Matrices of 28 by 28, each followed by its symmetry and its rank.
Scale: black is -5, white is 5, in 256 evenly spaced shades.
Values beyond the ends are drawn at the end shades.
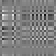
neither, rank one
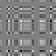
symmetric, rank one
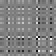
symmetric, rank one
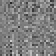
neither, rank five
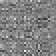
neither, rank five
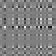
neither, rank one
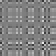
symmetric, rank one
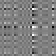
neither, rank one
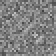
symmetric, full rank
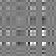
symmetric, rank one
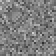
symmetric, full rank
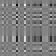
neither, rank one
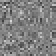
neither, rank five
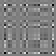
symmetric, rank one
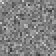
symmetric, full rank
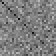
symmetric, full rank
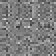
neither, rank five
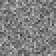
neither, full rank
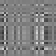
neither, rank one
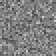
neither, full rank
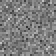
symmetric, full rank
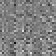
neither, rank five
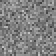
neither, full rank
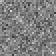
symmetric, full rank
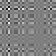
symmetric, rank one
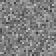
neither, full rank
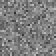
neither, full rank
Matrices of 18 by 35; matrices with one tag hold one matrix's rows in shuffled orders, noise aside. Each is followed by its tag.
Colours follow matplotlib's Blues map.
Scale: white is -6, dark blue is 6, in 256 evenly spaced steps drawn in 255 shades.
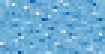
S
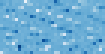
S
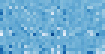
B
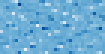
S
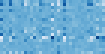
B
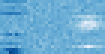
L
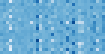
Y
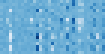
Y
